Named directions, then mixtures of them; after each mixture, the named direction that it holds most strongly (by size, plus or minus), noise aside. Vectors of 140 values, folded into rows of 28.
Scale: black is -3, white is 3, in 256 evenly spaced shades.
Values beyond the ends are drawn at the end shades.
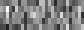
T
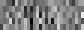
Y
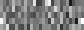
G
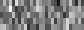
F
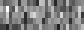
T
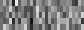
Y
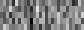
Y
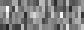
T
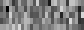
T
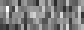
T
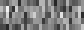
T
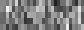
T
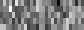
F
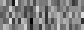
Y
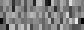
G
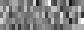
G
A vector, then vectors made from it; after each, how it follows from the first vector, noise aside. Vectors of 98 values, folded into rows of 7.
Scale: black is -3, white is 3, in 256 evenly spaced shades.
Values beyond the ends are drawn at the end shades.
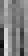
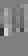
partly zeroed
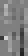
partly zeroed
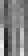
negated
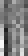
negated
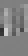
partly zeroed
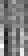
negated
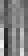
negated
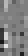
partly zeroed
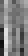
copied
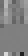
partly zeroed
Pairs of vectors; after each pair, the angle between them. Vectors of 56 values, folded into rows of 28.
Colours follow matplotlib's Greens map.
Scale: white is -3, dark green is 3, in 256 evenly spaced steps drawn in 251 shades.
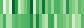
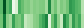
partly opposed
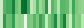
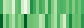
nearly opposite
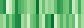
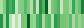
partly opposed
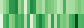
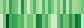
partly aligned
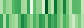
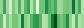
partly aligned
